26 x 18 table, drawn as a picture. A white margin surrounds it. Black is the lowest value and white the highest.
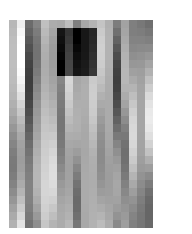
The top middle is the ninth with the lowest average. An odd patch, lower than its surroundings, sits in the top middle. Neither half mirrors the other. The grain runs up and down.
